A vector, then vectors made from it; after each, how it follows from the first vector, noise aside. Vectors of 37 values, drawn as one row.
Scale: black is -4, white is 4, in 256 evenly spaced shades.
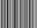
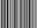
copied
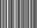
negated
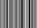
reversed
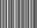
negated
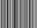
copied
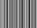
reversed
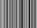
reversed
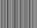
shrunk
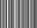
negated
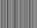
shrunk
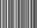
negated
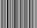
copied
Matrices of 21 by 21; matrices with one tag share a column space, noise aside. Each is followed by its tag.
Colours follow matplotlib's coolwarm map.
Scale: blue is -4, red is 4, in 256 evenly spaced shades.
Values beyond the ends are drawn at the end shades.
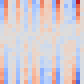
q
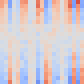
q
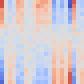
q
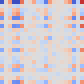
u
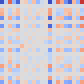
u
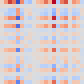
u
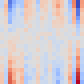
q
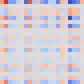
u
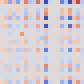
u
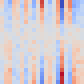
q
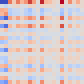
u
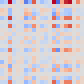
u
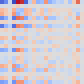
u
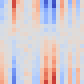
q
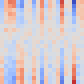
q
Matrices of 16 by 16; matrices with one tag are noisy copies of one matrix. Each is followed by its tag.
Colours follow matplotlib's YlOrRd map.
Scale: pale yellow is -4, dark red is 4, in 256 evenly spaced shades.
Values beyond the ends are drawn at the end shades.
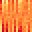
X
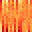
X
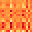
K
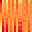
X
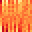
X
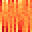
X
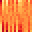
X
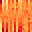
X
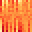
X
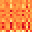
K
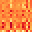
K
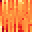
X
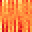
X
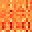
K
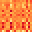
K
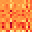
K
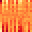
X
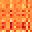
K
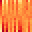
X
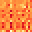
K
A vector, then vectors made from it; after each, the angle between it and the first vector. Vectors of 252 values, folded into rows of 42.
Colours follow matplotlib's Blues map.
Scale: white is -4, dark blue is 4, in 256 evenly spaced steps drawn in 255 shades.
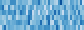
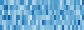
partly opposed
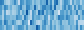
partly opposed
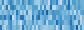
partly opposed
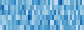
nearly parallel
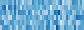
partly aligned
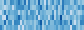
orthogonal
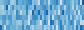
nearly opposite
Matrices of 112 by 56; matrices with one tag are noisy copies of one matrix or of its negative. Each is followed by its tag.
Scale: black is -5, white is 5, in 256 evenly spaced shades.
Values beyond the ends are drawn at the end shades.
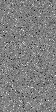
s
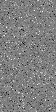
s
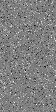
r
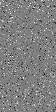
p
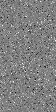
r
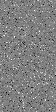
s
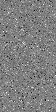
s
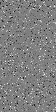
p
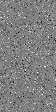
r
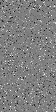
p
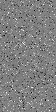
s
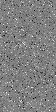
s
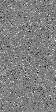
r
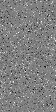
r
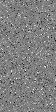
r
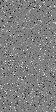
p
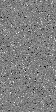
r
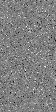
r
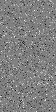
s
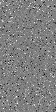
p
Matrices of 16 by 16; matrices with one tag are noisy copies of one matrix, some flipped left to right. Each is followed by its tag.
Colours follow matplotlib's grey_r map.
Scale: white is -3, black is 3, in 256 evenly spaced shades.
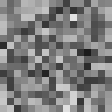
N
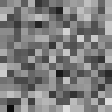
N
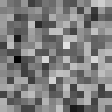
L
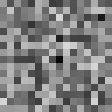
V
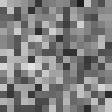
L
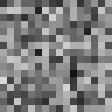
V
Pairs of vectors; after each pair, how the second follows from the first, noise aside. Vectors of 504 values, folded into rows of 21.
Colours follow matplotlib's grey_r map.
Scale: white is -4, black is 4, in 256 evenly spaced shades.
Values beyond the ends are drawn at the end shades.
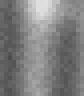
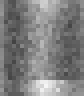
wrapped around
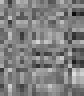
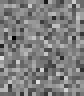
shuffled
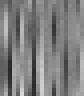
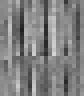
wrapped around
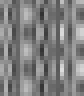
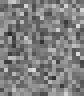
shuffled
